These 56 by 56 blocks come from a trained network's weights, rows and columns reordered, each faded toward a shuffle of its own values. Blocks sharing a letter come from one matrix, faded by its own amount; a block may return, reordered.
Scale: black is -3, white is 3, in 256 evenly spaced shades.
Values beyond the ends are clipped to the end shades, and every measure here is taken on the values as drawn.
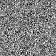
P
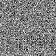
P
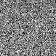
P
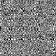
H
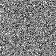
P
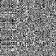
H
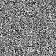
P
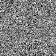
P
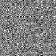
H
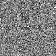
P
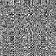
H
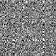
H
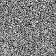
P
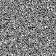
P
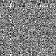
H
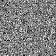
P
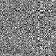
H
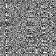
H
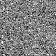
P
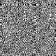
H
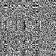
H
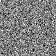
P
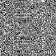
H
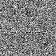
P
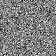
P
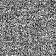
P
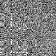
H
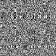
H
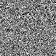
P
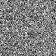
P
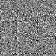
H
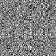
H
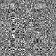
H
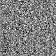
P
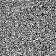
P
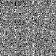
H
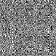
H
